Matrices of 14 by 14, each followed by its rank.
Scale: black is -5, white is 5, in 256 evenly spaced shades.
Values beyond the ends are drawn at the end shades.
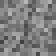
full rank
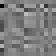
two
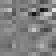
two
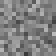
full rank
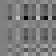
one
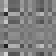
one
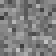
full rank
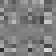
two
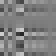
one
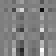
one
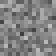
full rank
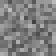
full rank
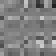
two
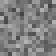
full rank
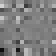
two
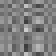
one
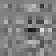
two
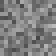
full rank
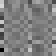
two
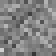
full rank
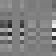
one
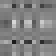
one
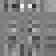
two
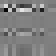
one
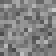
full rank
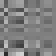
one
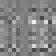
two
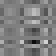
one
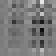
two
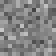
full rank
